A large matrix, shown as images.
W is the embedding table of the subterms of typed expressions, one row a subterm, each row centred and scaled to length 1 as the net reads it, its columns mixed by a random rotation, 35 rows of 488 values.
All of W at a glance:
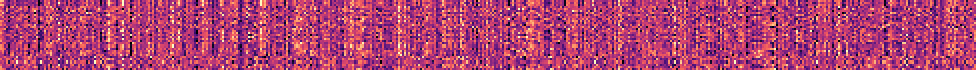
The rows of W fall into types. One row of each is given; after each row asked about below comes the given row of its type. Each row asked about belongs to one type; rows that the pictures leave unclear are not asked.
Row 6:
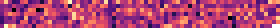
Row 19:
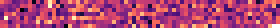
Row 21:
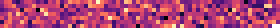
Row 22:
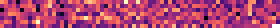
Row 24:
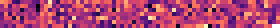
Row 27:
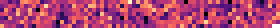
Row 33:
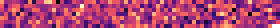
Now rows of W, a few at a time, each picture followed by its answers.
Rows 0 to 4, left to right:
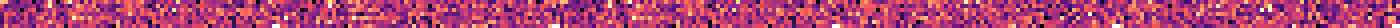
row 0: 6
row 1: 19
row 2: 6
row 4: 33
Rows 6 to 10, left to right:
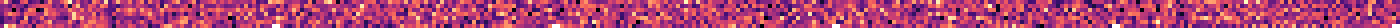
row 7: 33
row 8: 22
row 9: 21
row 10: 22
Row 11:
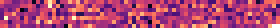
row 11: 19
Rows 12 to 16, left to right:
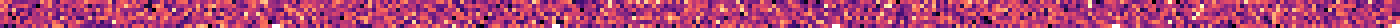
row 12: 24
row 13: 22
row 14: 21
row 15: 27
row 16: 33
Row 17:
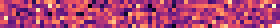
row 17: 19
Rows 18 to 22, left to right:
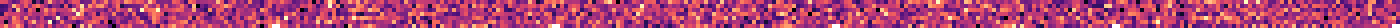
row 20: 33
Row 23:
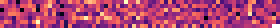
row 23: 22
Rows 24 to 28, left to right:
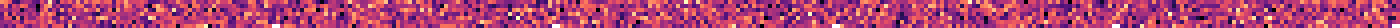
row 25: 6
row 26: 22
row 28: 24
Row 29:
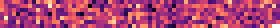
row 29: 19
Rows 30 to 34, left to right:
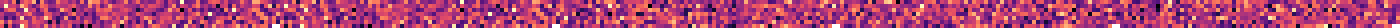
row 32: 19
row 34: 24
